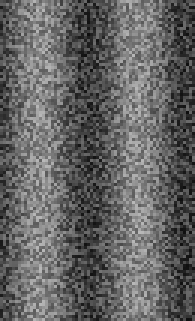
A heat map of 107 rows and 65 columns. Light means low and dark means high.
Odd rows or columns: none. Average level on the scale: 60%. Seam: none. Stripes: upright, repeating 2 times.
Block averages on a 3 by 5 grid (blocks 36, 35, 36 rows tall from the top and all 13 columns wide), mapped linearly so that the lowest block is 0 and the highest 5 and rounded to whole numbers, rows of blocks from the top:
22505 / 22505 / 22505
